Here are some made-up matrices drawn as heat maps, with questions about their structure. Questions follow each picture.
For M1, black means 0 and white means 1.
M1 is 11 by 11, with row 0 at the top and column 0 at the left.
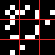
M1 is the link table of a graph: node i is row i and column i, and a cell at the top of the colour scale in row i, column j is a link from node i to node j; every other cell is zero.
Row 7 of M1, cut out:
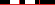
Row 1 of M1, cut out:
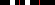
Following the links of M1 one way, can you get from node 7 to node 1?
yes
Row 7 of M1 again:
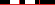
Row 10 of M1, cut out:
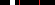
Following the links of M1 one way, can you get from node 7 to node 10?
yes
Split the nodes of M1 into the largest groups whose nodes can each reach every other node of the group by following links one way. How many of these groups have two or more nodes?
1
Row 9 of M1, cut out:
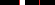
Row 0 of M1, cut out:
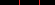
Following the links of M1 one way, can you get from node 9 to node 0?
no
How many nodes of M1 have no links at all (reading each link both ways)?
2
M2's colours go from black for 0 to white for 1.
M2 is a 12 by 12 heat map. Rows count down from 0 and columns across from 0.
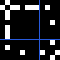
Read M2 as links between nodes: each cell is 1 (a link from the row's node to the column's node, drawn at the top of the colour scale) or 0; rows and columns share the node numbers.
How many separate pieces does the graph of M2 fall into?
2
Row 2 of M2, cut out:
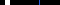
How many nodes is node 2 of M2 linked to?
1
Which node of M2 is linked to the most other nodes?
node 1
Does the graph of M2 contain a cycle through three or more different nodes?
no
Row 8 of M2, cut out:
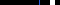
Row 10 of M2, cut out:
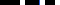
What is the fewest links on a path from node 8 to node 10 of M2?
1
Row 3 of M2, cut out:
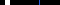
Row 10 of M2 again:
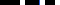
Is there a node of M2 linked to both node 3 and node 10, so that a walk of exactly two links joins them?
no
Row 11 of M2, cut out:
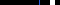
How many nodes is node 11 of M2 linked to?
1
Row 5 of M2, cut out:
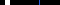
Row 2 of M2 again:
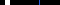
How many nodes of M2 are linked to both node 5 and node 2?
1
